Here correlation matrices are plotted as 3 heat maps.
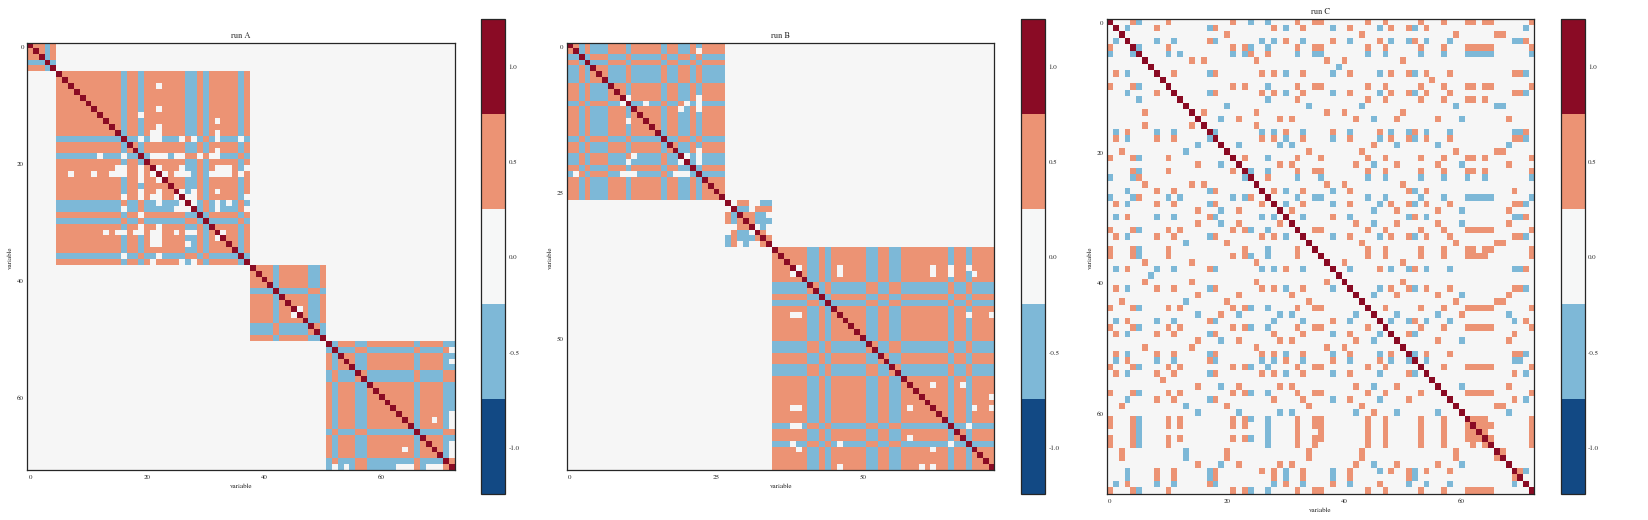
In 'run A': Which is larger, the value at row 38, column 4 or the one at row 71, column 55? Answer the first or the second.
the first
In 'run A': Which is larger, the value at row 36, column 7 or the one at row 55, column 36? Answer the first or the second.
the second
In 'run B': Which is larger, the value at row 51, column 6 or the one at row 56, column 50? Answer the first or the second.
the first
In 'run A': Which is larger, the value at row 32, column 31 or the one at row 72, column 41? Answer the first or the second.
the first
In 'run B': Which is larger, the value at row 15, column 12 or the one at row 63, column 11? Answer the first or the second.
the first
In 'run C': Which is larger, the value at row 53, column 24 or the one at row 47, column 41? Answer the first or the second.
the second
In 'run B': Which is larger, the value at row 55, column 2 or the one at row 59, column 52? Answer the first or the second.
the first
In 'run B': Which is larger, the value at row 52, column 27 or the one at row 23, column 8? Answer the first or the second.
the second
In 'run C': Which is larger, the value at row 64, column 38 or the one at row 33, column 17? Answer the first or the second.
the first
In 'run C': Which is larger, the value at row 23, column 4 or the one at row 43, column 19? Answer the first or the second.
the first
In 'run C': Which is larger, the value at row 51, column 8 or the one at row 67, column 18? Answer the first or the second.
the first
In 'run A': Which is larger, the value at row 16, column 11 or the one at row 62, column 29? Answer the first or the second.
the second
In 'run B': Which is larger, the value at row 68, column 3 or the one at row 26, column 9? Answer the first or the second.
the second
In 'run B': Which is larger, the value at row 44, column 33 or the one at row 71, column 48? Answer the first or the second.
the second
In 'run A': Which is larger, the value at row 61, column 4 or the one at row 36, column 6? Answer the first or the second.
the first
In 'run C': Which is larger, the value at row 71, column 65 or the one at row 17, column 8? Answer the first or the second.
the first
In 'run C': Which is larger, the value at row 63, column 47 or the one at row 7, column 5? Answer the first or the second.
the first
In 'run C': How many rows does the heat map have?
73
